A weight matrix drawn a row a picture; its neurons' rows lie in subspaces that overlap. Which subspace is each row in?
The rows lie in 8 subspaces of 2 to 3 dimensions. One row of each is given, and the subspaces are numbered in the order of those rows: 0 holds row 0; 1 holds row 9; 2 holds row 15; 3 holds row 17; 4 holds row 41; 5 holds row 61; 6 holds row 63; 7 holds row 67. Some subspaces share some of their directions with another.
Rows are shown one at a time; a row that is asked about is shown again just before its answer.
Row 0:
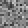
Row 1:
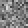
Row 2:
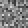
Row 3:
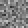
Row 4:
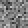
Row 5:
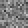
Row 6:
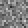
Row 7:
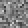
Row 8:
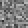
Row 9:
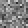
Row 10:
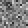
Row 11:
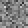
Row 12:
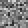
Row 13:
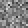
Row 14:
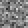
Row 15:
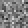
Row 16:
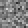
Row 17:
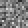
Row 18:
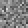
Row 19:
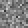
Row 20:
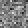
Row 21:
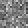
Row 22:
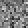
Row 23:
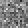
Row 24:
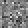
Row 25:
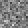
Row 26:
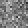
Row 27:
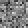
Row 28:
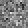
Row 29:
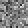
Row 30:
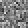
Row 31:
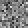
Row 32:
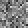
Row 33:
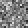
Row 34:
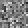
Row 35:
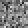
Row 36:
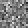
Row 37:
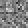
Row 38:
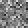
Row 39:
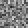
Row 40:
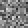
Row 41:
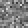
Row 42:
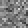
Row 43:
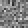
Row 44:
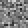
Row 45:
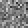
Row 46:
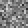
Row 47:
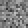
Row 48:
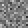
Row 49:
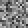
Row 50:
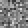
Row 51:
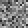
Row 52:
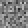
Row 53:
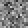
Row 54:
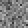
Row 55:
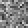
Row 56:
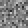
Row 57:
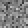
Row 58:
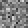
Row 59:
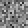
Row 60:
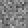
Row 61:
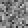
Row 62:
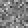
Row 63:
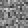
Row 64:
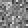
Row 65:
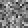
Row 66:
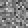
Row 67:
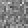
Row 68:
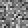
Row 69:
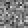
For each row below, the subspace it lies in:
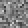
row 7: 2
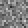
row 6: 0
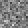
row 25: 4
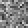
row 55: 5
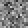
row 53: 1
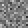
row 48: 4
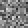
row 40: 4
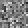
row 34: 2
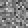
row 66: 3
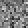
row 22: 2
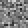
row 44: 6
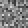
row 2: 0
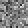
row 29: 5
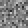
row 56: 3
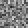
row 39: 0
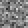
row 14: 4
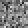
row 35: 7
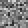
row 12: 6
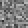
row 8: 6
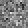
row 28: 7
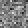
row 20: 1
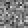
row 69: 4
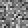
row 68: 3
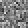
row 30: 2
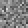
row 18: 1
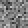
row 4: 3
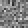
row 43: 6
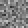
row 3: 0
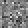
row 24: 5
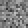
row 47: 7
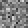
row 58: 4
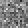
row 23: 7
